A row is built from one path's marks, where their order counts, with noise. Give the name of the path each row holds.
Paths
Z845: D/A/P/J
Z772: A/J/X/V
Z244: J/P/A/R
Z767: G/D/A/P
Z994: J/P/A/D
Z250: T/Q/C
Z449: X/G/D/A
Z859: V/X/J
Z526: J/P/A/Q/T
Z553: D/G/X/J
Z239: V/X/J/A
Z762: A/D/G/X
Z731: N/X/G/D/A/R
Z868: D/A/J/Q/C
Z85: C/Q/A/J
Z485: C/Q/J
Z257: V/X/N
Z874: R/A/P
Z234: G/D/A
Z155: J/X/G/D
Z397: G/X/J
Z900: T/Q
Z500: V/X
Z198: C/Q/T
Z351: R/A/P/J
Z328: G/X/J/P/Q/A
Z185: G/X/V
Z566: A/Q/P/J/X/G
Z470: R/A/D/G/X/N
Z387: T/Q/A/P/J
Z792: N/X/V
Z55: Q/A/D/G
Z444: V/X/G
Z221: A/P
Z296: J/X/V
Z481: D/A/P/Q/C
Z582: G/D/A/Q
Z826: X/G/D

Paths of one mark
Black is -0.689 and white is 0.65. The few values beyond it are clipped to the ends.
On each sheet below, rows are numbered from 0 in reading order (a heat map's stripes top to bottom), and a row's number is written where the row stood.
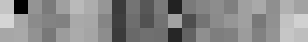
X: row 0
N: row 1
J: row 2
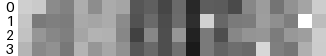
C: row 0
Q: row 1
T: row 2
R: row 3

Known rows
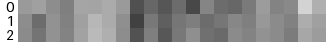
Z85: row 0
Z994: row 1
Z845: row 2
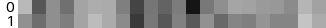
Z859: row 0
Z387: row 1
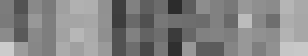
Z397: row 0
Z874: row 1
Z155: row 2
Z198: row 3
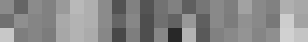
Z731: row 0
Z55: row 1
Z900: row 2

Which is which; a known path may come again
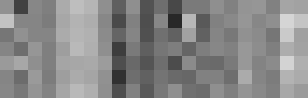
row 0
Z826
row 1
Z900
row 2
Z55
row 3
Z994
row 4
Z85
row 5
Z244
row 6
Z845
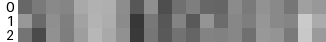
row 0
Z767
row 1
Z387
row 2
Z566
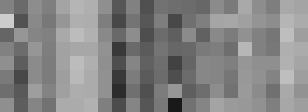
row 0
Z470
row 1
Z257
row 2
Z582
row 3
Z351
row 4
Z155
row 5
Z328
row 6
Z221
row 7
Z444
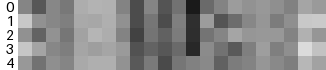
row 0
Z185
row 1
Z250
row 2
Z239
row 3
Z485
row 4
Z481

